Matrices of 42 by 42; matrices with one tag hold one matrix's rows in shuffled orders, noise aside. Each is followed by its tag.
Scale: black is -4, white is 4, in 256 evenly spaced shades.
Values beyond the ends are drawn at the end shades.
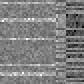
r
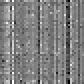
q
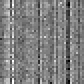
q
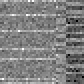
r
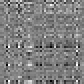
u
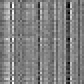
q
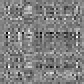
u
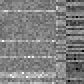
r
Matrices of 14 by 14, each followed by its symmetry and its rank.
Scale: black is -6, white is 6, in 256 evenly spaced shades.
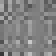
neither, rank two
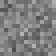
neither, full rank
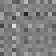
antisymmetric, rank two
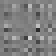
antisymmetric, rank two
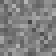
neither, full rank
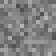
neither, full rank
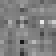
antisymmetric, rank two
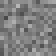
antisymmetric, full rank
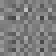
neither, rank two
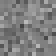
antisymmetric, full rank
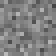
antisymmetric, full rank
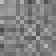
symmetric, rank three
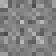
symmetric, rank three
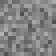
neither, full rank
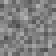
antisymmetric, full rank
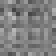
antisymmetric, rank two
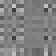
neither, rank two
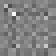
symmetric, rank three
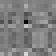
neither, rank two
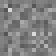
symmetric, rank three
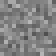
neither, full rank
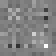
symmetric, rank three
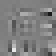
antisymmetric, rank two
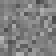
antisymmetric, full rank
